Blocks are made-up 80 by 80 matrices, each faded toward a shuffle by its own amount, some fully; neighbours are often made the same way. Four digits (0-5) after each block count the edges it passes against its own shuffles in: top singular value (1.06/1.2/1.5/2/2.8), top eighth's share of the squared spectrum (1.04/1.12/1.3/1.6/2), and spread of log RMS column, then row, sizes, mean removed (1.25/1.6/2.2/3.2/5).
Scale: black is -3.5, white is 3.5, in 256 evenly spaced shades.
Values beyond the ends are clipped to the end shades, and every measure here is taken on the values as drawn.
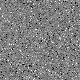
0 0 0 0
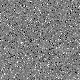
0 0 0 0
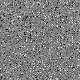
3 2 1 0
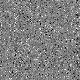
3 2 1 0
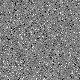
1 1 0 0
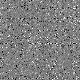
3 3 1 2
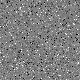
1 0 0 0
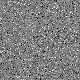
0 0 0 0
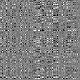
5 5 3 3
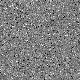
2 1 0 0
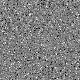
2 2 0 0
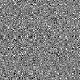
4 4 2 2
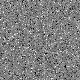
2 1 0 0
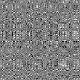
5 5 3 3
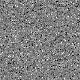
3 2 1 1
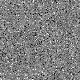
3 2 0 0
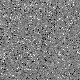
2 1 0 0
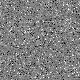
2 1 0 0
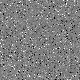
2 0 0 0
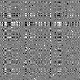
5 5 3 3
